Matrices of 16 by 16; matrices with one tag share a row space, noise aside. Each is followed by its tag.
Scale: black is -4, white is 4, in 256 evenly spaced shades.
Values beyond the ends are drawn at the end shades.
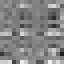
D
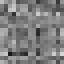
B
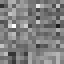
B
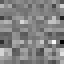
D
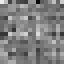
B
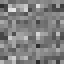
B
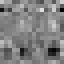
D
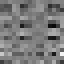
D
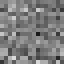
B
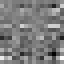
D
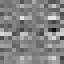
D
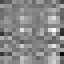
D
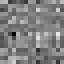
B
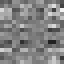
D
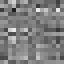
B
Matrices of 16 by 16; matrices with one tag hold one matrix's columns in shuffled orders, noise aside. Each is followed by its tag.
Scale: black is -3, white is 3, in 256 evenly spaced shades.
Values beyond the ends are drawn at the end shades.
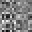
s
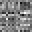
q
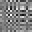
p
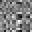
s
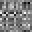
q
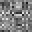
q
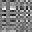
p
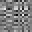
p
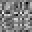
q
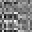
s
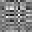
p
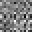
s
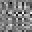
q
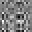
s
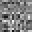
s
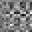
q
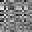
p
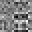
s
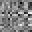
q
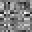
q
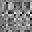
q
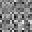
s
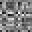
q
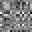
q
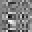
s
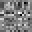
q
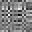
p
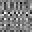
q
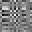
p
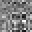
s
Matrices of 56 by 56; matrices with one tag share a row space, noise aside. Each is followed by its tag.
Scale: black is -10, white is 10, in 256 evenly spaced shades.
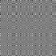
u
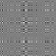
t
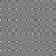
u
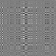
t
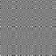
u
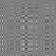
t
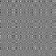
u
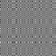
u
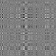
t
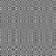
u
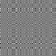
u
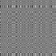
u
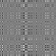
t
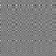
u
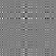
t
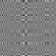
t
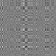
t
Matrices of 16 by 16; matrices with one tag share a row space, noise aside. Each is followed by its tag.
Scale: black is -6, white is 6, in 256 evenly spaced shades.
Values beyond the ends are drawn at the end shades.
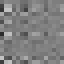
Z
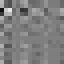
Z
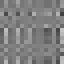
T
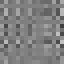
T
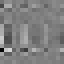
Z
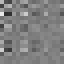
Z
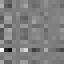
Z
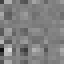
Z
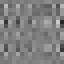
T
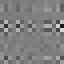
T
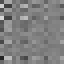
Z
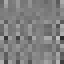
T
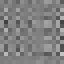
T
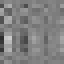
Z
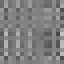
T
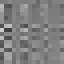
Z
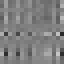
T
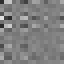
Z
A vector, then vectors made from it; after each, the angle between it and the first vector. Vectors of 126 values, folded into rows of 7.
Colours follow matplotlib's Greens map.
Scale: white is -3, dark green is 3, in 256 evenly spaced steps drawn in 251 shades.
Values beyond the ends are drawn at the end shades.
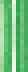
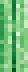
nearly opposite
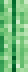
nearly opposite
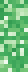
orthogonal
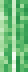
nearly parallel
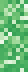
orthogonal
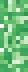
orthogonal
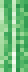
nearly parallel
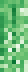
partly opposed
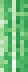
nearly parallel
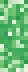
orthogonal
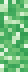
orthogonal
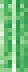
nearly parallel
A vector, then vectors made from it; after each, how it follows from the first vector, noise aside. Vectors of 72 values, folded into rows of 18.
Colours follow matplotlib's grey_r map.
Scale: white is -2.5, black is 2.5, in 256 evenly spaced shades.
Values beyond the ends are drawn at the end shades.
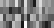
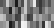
sign-scrambled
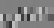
partly zeroed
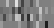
partly zeroed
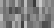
shrunk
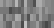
shrunk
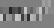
partly zeroed
